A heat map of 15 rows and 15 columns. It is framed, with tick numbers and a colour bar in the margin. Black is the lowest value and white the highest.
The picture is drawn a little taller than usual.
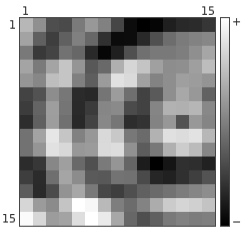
The top right is the smoothest part. No single row or column stands out from its neighbours. Concentric rings centre on the middle right. Stripes running across repeat 3 times from top to bottom.
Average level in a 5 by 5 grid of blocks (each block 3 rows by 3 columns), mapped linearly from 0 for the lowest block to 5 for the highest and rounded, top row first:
2 2 0 1 2 | 3 2 4 3 4 | 3 2 3 3 4 | 2 3 3 1 2 | 3 5 3 3 4
